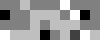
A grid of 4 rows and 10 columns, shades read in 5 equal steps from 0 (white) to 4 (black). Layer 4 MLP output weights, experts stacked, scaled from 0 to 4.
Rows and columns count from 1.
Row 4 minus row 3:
-2 -1 -1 0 2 1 0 2 -2 -1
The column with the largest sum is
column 5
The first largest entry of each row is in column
1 1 1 5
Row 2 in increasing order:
0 1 1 1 2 2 2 2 4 4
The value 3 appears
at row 4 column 8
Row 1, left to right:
2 2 1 2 2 2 0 2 2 2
